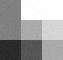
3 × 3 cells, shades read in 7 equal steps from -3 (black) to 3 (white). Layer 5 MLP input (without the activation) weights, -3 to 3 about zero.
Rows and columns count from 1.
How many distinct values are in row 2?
3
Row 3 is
-2 -1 1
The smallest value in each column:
-2 -1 1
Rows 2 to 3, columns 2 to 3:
1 2 | -1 1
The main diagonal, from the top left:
0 1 1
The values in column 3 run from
1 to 3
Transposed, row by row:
0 0 -2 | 3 1 -1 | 3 2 1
